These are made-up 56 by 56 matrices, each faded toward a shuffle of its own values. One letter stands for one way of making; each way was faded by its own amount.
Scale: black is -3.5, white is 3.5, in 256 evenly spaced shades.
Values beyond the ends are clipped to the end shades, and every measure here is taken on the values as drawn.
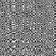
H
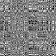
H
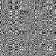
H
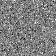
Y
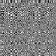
H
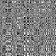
H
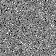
Y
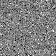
Y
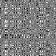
H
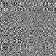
H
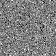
Y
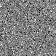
Y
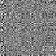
H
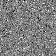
Y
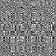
H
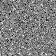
Y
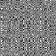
H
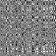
H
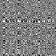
H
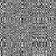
H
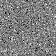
Y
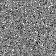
Y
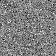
Y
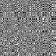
H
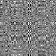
H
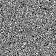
Y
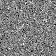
Y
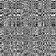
H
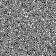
Y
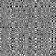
H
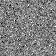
Y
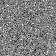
Y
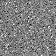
Y
